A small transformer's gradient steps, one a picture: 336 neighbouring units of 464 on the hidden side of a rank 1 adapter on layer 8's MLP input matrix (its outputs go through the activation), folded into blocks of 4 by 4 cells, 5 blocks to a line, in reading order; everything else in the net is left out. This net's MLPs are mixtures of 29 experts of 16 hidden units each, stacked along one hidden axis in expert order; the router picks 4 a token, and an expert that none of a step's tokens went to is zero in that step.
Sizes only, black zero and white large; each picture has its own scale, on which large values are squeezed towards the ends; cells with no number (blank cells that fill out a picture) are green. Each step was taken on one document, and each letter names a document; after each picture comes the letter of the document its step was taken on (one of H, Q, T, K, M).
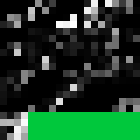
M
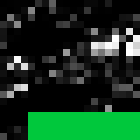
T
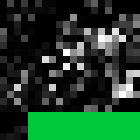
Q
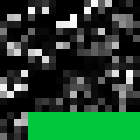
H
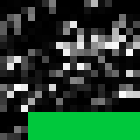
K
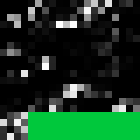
M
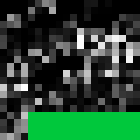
T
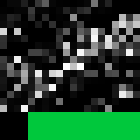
K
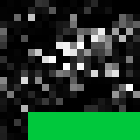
Q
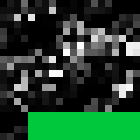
Q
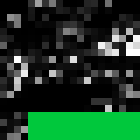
T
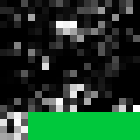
M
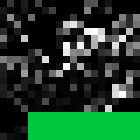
Q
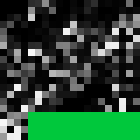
T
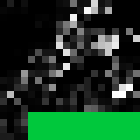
Q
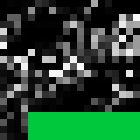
T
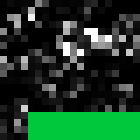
K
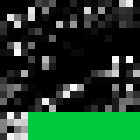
M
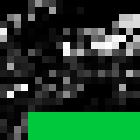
T
